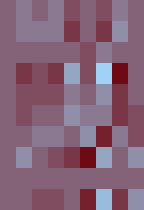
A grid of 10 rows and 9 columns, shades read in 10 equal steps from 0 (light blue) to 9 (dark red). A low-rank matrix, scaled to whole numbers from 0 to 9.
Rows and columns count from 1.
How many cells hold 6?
14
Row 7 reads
5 5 4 4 5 3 8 4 6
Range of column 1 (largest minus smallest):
0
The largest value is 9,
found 2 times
